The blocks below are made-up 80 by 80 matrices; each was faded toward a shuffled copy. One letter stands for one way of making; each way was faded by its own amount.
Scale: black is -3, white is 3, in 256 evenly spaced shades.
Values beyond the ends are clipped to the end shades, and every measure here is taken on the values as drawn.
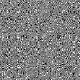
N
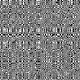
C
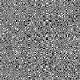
N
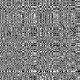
C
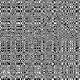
C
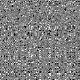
N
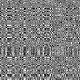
C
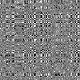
C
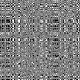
C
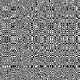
C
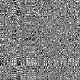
N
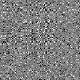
N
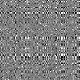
C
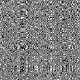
N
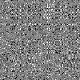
N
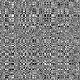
C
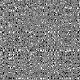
N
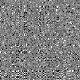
N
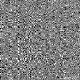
N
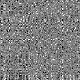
N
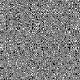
N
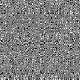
N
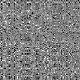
N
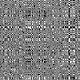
C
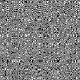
N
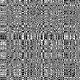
C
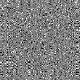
N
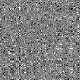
N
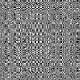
C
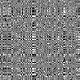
C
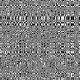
C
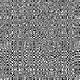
C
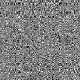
N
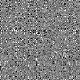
N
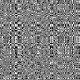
C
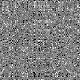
N
